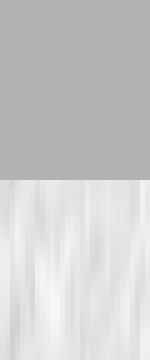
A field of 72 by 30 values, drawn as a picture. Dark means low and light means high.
The table splits into 2 rows of 1 panel. Panel 1,1: high, flat. Panel 2,1: very high, streaked downward, faint in contrast.
